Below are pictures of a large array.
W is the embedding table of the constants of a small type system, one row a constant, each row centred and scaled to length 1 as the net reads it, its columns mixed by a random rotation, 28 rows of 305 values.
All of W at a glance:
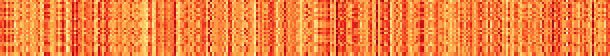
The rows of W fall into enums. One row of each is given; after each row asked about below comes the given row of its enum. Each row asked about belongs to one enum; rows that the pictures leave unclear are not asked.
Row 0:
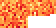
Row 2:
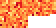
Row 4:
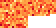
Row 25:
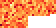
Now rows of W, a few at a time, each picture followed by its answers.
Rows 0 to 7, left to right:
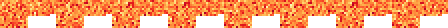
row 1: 25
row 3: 2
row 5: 25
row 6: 2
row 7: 4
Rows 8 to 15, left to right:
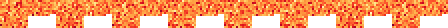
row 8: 2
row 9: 0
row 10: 25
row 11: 4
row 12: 4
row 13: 4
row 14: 0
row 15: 25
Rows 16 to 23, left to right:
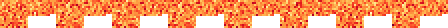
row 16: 0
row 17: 25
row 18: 4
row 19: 25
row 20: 4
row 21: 2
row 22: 0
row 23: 25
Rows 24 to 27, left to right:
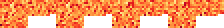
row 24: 25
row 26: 2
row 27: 2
